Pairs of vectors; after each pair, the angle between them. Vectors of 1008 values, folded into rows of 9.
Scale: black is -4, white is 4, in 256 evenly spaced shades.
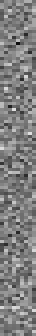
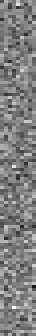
partly aligned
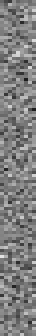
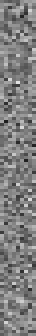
orthogonal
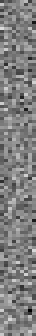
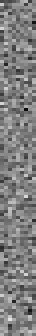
nearly parallel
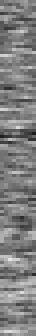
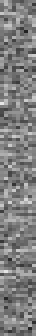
partly opposed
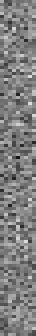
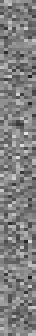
nearly opposite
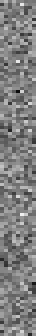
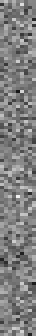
nearly parallel
